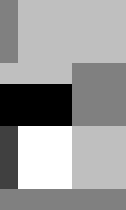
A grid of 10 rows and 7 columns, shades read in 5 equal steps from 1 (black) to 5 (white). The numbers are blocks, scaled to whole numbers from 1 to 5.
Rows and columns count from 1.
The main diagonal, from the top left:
3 4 4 4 3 3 4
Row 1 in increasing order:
3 4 4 4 4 4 4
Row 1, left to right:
3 4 4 4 4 4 4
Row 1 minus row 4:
-1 0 0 0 1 1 1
